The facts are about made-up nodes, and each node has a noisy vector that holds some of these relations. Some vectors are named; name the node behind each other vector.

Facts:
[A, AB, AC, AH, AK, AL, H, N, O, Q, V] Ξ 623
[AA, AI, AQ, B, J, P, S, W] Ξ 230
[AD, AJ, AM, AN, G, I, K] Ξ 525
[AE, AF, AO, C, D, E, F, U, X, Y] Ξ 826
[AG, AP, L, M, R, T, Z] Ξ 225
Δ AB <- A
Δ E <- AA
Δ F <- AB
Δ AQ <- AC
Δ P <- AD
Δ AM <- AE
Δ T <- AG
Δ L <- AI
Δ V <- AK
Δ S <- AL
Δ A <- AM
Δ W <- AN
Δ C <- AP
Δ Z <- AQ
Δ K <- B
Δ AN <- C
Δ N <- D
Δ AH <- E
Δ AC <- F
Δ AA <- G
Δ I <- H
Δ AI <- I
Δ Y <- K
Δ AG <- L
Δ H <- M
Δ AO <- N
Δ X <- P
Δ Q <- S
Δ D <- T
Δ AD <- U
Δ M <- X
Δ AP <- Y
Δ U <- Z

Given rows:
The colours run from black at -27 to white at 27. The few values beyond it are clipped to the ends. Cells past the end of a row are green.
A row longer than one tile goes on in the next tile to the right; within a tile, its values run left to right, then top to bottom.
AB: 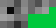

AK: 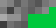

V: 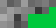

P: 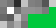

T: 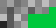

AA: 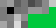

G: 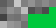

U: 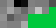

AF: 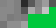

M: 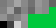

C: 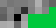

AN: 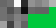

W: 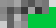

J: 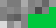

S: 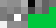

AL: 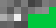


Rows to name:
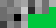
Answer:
AP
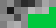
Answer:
E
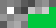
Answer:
X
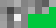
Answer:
B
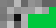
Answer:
Y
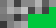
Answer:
Z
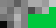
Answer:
L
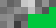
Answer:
N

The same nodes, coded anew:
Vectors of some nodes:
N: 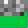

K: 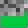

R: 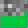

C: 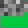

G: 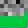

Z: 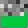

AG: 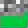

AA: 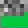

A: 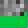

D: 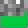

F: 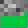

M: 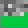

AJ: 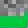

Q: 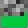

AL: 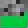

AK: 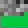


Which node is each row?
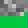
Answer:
U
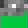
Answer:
AE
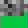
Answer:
S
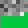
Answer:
AD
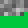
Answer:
H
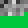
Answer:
AM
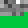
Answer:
AI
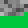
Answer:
AQ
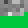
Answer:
I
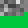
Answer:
W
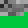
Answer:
P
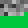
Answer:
AN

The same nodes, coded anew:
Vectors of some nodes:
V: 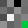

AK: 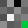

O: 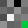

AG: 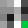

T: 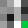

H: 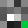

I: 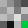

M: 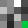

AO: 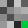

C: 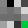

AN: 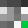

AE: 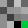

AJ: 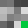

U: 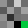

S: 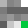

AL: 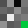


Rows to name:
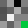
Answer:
N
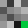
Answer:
E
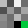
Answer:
X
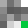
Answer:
W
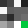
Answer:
AP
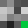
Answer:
AD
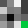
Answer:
R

